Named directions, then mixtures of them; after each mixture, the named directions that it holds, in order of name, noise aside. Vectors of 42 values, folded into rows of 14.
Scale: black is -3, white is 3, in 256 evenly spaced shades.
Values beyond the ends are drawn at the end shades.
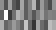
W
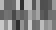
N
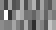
W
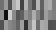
W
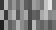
N, W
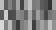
N, W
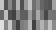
N, W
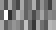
W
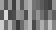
N, W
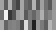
W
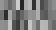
N, W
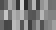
N, W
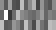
W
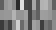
N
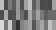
N, W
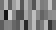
W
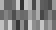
N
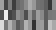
N, W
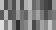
N, W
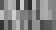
N
